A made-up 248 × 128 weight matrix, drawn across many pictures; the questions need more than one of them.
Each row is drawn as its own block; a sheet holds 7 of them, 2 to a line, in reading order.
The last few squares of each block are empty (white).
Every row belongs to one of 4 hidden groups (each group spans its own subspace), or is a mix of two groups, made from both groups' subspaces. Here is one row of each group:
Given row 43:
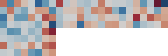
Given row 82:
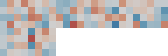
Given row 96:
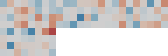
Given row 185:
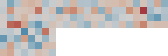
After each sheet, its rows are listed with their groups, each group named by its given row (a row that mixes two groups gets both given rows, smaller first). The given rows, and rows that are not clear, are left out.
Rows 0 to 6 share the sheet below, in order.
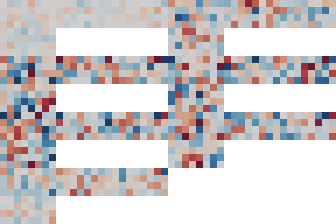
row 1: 185
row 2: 43
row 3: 185
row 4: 43
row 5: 43
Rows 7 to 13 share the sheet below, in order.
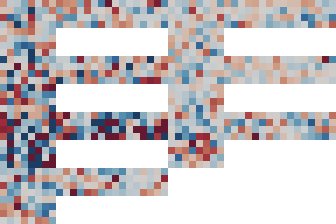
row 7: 43
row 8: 82
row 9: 96
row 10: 43
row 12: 185
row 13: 96
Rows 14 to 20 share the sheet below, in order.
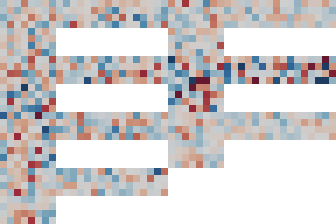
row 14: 82
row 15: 43
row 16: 82 and 185
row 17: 185
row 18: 43 and 185
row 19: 43
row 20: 43
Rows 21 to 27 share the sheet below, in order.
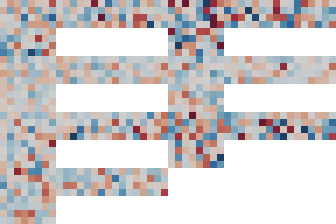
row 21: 82
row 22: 43
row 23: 82
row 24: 96
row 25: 82 and 96
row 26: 82
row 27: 43
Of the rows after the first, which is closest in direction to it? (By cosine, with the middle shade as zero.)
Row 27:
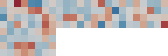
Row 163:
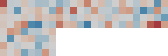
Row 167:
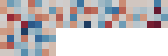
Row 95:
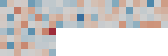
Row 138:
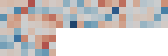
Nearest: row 95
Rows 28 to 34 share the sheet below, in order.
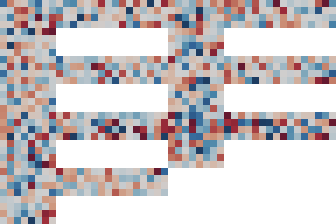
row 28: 96
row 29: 43
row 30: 82
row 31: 185
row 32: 82
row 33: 82
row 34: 43
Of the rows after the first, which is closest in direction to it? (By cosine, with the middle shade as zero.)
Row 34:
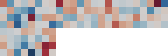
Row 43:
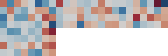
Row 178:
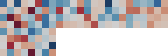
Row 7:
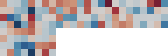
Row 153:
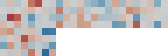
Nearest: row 7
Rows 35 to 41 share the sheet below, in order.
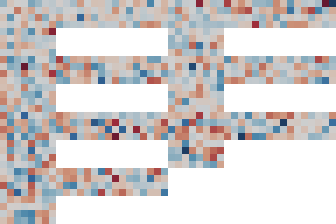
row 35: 96
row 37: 82
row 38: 82 and 96
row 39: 82
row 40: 96
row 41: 43
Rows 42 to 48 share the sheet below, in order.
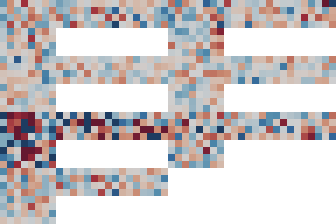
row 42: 82
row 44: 43
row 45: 96 and 185
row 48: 82
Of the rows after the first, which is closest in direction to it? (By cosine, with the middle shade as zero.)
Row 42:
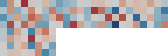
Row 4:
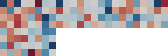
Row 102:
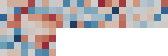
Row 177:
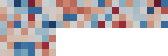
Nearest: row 102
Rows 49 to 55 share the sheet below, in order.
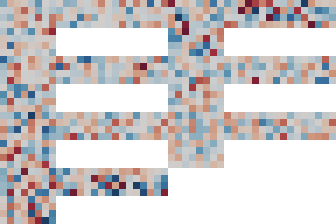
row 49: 96
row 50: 82 and 185
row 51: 185
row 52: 185
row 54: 82
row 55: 82
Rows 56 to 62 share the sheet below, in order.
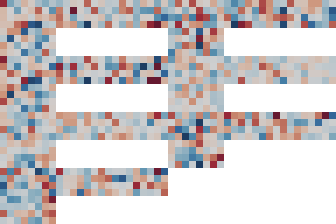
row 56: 185
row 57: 82
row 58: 185
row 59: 82 and 96
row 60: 43
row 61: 43
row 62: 43
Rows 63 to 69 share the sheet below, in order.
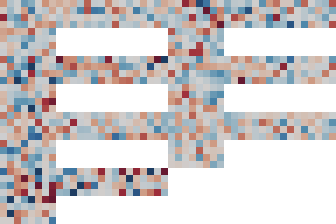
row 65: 43
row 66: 96
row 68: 82
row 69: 96
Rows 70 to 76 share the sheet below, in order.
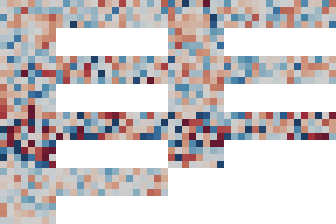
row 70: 96
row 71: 43
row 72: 82
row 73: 96 and 185
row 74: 96
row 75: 96
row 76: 96 and 185
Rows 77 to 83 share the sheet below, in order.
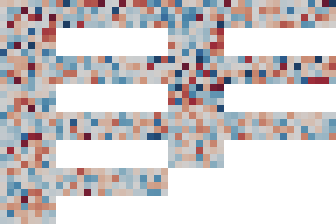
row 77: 82 and 96
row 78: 43
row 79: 43
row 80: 96
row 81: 185
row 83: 185
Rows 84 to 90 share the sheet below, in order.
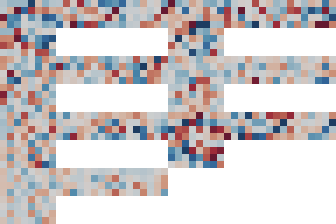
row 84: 96
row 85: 185
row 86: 185
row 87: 185
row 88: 82
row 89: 96
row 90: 82
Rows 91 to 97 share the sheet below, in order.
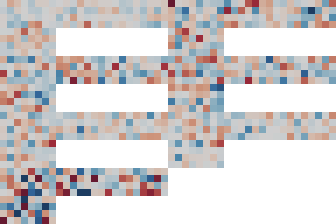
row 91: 185
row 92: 185
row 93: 82 and 96
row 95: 96
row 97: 82 and 185
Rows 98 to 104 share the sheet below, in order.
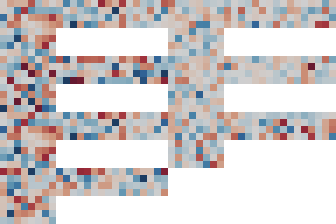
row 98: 96
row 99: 185
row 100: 82
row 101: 185
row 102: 96
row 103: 82
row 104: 43 and 185
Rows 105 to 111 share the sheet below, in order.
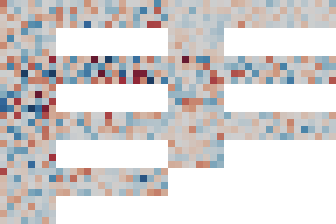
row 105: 185
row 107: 82
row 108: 43
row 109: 43
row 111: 185
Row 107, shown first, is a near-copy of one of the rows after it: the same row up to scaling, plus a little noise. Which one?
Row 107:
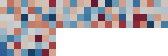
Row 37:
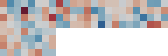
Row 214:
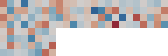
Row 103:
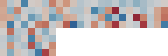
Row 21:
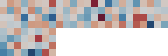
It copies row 21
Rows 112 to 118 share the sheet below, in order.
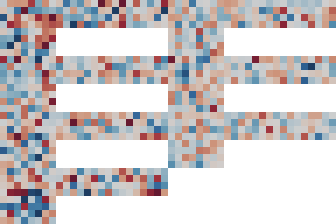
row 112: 96
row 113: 82
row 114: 43
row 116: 185
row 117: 82
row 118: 185
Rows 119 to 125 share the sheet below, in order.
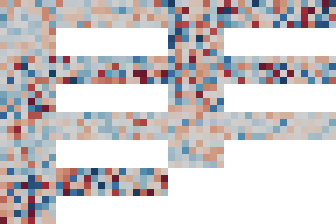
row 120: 185
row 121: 82
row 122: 82
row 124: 96
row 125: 82
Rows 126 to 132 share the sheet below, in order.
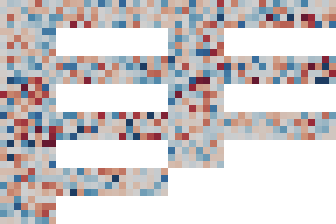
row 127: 82
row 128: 185
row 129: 185
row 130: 96
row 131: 185
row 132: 96
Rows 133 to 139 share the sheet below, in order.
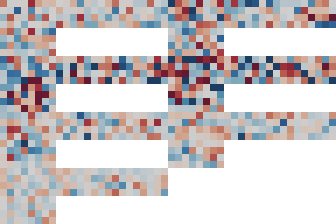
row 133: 96
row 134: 82 and 185
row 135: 185
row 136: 43 and 185
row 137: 185
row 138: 96
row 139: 82
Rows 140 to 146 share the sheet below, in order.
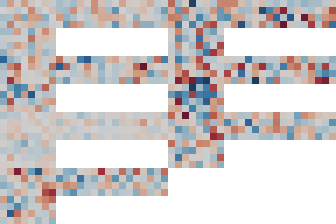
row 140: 82
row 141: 82
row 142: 185
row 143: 185
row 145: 43
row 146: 43 and 96
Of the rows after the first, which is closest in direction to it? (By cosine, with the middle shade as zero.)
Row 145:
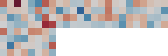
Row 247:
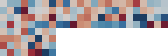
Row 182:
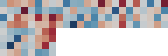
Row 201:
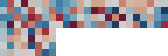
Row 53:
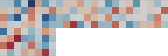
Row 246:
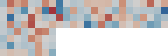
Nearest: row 246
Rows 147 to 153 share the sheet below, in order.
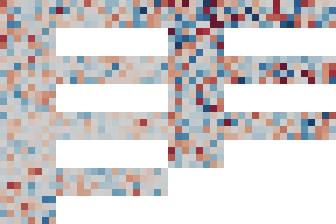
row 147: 185
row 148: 43
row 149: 96
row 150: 82
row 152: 185
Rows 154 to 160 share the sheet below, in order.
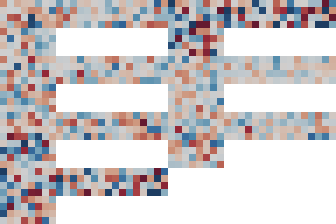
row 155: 185
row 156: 96
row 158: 185
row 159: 96 and 185
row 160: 185
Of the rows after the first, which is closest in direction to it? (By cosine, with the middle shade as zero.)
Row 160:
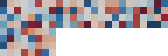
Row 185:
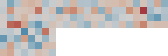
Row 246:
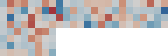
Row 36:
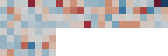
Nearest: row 36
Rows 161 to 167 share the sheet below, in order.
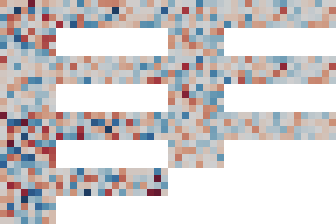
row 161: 96
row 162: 96
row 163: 185
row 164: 96
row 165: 82 and 96
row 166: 43
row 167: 185
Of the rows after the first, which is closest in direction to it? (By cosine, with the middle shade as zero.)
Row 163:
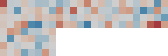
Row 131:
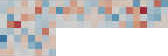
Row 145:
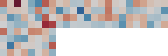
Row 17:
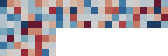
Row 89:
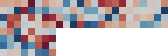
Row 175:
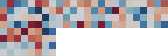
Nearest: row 89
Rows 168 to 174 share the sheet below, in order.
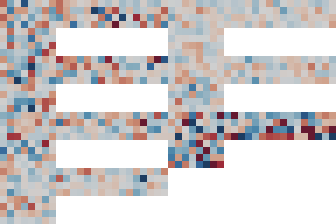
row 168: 82
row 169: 43
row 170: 43
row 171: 185
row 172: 185
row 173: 82
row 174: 185
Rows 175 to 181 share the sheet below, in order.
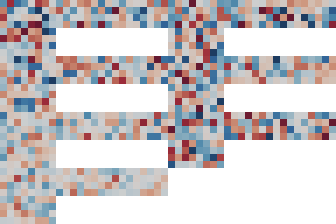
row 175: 43 and 185
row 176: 82
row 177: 43
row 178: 43
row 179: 185
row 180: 82 and 96
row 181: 96
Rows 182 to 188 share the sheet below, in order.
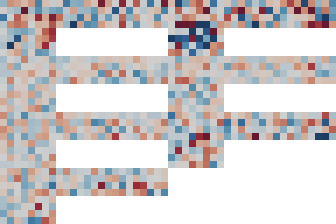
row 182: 96
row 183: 185
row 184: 82
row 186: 82
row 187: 185
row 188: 82
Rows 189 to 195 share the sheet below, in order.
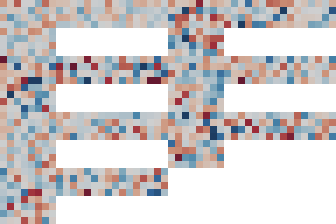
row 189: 43
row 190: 96
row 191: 185
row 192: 96
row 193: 82
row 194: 43
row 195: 185
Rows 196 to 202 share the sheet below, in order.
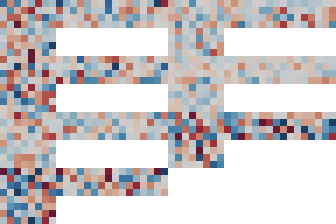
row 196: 43
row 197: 82
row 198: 96
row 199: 185
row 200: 43
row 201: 82
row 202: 43
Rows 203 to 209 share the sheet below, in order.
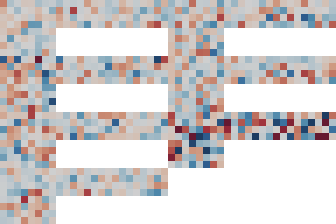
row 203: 185
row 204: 82
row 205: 43
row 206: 82
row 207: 96
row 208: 185
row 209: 185
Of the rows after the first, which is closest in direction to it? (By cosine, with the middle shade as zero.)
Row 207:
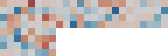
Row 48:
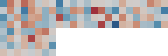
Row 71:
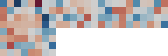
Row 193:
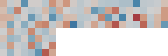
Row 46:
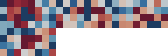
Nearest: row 48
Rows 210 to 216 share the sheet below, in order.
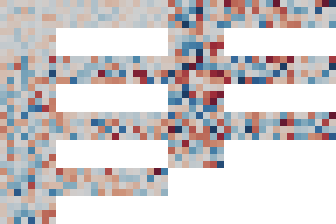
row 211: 43
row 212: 82
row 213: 96
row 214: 82
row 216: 43
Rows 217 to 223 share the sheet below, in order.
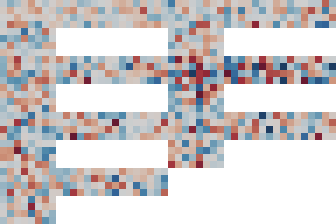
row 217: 185
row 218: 185
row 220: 82
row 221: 96
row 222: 82
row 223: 82
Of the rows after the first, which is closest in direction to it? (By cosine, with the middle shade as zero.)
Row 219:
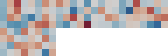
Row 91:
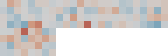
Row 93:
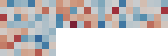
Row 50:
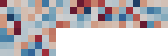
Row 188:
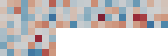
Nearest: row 91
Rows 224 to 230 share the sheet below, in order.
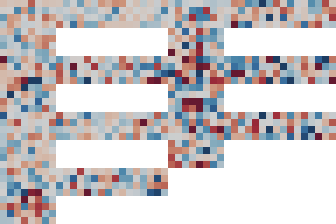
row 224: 96
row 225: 82
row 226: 185
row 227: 43
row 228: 185
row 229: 82
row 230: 185
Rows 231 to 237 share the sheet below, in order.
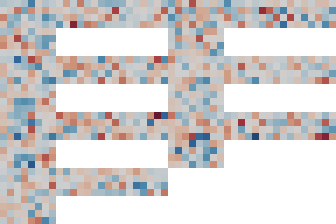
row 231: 96
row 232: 82
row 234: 185
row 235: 43
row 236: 185
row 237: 82
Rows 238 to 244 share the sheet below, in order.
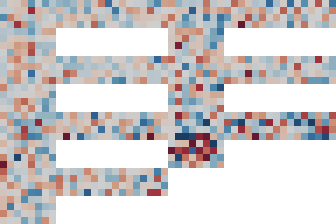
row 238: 43
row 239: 96
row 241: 96
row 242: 82 and 185
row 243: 185
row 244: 185
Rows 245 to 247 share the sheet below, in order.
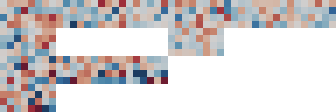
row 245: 96
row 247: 82
